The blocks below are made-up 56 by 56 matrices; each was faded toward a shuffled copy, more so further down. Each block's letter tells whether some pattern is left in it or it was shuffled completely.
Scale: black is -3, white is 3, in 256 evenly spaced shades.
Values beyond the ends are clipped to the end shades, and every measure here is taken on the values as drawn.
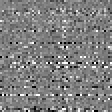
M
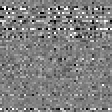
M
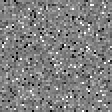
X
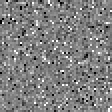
X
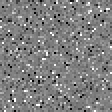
X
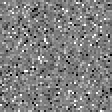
X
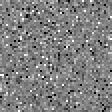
X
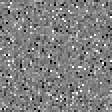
X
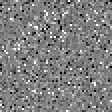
X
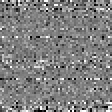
M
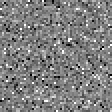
X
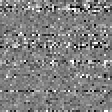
M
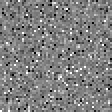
X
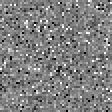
X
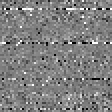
M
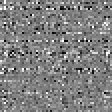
M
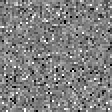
X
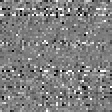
M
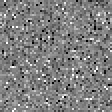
X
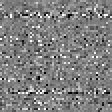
M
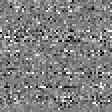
M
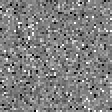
X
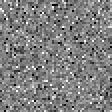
X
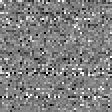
M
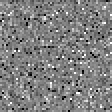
X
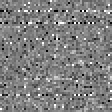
M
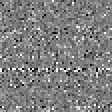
M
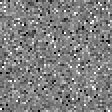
X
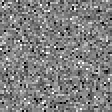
X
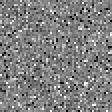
X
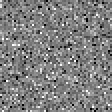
X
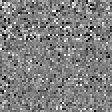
M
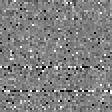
M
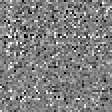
M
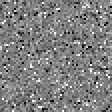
X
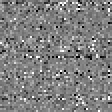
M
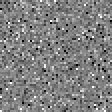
X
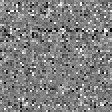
M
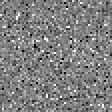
X
